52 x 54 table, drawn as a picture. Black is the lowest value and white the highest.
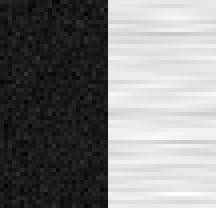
It is made of 1 by 2 panels. Panel 1,1: very low, fine-grained, faint in contrast. Panel 1,2: very high, streaked across, faint in contrast.
